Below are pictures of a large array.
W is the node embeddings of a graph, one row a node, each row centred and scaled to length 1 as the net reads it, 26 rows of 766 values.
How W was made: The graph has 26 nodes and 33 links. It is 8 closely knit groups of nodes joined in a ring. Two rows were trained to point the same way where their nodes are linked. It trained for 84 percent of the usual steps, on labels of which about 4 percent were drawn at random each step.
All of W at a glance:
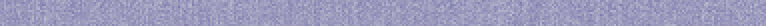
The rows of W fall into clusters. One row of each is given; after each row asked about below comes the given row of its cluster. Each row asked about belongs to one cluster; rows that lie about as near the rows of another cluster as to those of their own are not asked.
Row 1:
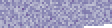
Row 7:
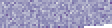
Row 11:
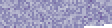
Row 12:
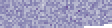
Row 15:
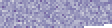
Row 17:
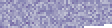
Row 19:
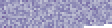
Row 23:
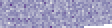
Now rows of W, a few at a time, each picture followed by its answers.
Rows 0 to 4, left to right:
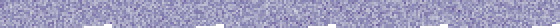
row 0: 19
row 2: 17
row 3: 23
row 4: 12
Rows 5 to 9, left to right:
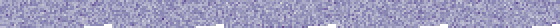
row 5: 12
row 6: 1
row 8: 1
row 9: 15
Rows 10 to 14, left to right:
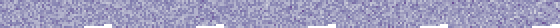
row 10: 11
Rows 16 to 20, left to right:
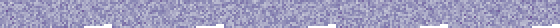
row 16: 7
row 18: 17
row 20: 15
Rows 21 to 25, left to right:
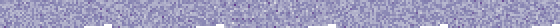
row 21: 11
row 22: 17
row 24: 11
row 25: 19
